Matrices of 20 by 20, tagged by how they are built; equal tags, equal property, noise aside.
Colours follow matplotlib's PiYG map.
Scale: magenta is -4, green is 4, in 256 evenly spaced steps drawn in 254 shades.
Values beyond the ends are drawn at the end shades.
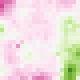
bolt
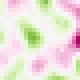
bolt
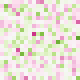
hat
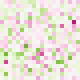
hat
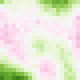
bolt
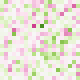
hat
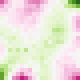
bolt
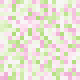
hat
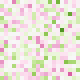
hat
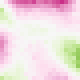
bolt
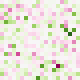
hat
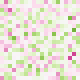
hat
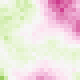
bolt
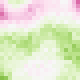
bolt
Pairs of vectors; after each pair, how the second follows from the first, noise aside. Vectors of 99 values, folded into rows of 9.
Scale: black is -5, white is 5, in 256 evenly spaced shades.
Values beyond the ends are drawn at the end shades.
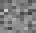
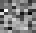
scaled up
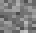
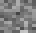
copied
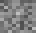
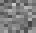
shuffled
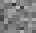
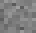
shrunk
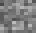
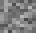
shuffled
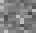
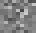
shuffled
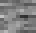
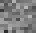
shuffled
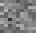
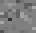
partly zeroed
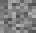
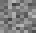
copied
